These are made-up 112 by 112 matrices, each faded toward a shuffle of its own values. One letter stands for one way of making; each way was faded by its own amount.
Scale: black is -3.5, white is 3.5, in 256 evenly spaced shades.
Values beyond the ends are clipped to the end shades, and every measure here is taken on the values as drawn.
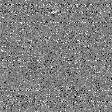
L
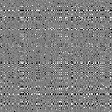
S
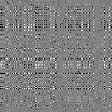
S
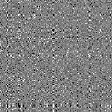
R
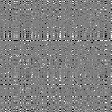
S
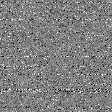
L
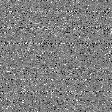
L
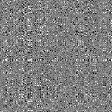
R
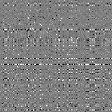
S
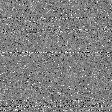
L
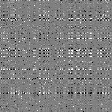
S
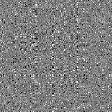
R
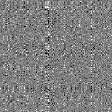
R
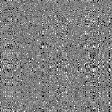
R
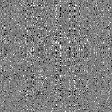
R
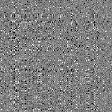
R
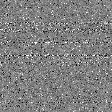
L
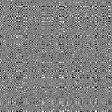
S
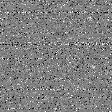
L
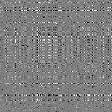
S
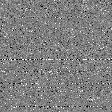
L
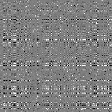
S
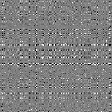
S
